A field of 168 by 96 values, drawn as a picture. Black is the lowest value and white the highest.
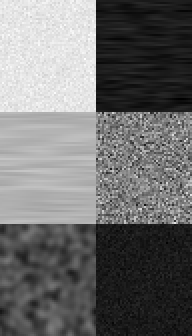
It is made of 3 by 2 panels. Panel 1,1: very high, fine-grained, faint in contrast. Panel 1,2: very low, streaked across, faint in contrast. Panel 2,1: high, streaked across, faint in contrast. Panel 2,2: middling, fine-grained, strong in contrast. Panel 3,1: low, blotchy. Panel 3,2: very low, fine-grained, faint in contrast.
